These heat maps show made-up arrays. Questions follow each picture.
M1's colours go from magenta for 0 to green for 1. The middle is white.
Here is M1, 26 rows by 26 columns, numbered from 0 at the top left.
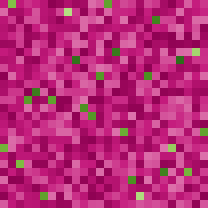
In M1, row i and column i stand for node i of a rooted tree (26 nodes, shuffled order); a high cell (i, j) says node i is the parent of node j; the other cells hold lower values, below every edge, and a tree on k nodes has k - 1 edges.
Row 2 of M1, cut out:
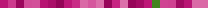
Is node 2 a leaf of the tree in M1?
no
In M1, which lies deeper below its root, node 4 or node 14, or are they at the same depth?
node 4
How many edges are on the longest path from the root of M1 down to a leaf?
6
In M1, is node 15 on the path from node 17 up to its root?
no
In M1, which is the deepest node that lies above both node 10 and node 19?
18
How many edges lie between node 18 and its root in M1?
2
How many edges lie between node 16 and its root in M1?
2
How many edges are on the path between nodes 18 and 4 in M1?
6
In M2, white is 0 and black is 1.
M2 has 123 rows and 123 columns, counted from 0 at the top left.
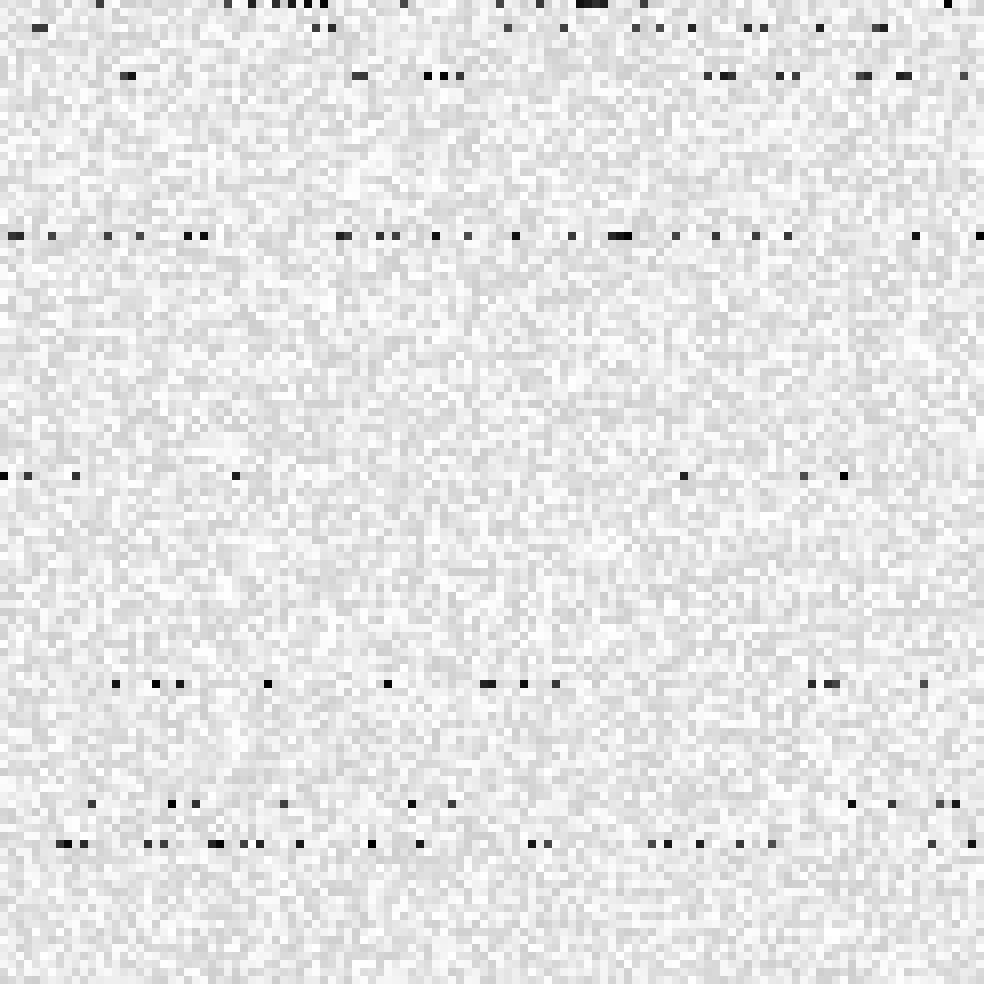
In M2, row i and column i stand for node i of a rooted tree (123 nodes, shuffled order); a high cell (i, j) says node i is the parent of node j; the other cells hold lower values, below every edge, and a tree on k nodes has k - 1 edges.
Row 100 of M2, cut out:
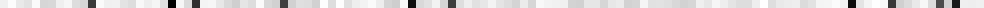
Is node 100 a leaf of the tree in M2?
no
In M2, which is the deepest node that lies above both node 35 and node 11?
100
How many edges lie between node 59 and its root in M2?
0
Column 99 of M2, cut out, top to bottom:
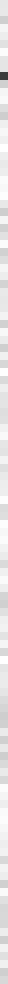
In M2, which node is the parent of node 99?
9
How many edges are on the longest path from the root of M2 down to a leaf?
2
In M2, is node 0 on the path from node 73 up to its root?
yes
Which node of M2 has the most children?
29
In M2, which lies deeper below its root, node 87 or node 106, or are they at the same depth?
the same depth
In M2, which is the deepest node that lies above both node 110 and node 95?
3
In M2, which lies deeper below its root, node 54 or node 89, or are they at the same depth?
the same depth
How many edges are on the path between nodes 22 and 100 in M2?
3
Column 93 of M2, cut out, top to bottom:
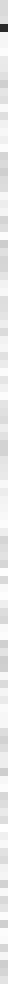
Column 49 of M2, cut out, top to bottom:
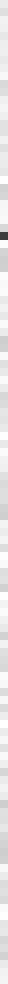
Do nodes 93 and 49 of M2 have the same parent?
no
